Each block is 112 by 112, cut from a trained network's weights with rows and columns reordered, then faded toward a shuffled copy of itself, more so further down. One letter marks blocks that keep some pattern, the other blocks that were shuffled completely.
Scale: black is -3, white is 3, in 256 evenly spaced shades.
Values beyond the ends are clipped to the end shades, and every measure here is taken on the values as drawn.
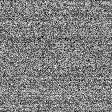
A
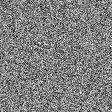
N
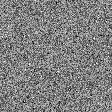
N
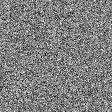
N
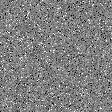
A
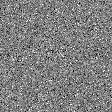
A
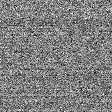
A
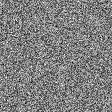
N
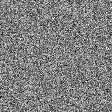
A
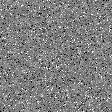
A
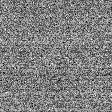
A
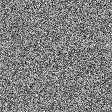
N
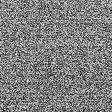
A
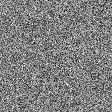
N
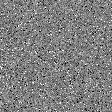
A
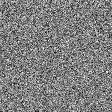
N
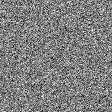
N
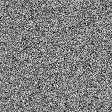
N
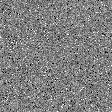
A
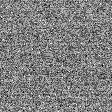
A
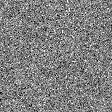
N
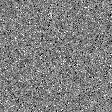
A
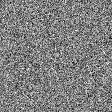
N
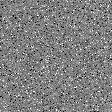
A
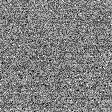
A
